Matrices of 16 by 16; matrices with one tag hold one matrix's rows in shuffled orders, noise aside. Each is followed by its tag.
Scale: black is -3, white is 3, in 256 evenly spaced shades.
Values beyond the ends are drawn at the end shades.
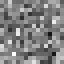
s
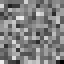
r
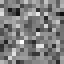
r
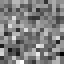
r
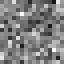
s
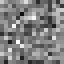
s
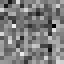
s
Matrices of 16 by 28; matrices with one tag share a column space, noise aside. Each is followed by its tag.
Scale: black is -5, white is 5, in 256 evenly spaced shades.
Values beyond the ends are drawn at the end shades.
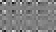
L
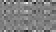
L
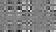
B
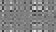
B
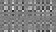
B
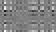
B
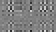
B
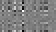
B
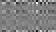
L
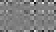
L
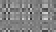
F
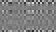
L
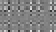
B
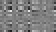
B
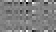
L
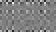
L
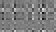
F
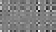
B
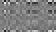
L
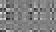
F
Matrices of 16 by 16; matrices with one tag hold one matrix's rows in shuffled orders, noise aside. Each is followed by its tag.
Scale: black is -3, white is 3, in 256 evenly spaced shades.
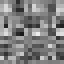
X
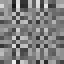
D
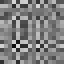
D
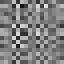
D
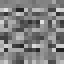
X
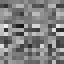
X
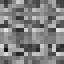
X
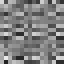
X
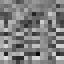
X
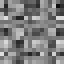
X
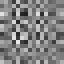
D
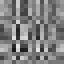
D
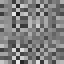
D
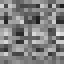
X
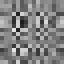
D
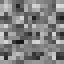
X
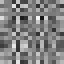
D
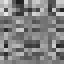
X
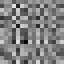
D
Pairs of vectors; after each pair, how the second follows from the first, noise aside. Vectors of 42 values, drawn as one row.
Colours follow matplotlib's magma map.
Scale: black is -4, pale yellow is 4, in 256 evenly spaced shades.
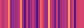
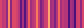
sign-scrambled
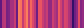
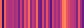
shuffled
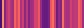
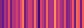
shuffled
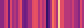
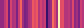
copied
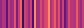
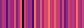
copied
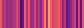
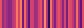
sign-scrambled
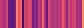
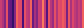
copied
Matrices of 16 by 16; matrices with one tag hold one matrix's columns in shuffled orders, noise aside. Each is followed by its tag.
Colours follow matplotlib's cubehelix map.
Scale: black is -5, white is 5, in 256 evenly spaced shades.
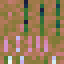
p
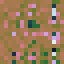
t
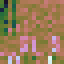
p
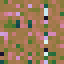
t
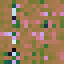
t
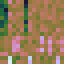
p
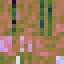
p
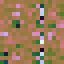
t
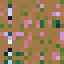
t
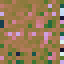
t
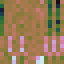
p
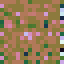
t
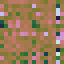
t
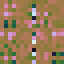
t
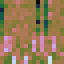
p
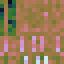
p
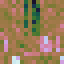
p
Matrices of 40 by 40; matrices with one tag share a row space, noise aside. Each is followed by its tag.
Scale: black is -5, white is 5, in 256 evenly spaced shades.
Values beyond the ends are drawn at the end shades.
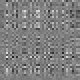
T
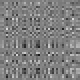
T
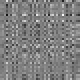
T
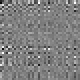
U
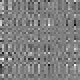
U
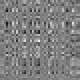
T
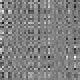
U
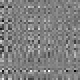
U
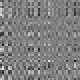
U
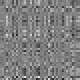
T
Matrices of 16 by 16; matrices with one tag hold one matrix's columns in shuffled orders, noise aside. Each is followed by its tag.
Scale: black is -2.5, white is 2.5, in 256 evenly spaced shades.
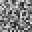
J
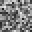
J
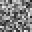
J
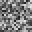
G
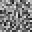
J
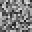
J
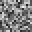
J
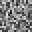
J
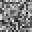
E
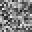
G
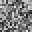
J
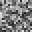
J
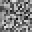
G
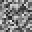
G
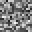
G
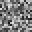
G
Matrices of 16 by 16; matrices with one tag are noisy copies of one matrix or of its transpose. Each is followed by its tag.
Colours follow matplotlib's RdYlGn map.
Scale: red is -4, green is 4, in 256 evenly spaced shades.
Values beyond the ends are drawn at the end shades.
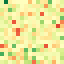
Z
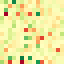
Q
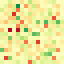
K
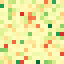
Z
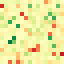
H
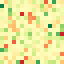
Z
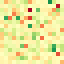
K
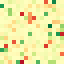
Z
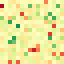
H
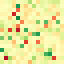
K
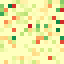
Q
